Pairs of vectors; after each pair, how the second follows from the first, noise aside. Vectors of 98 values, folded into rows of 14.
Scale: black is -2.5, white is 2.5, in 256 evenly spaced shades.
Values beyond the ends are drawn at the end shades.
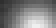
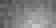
shrunk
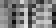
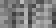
shrunk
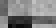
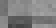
shrunk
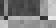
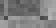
shrunk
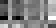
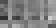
shrunk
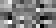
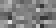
shrunk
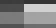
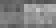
shrunk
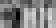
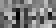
sign-scrambled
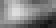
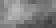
shrunk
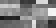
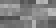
shrunk
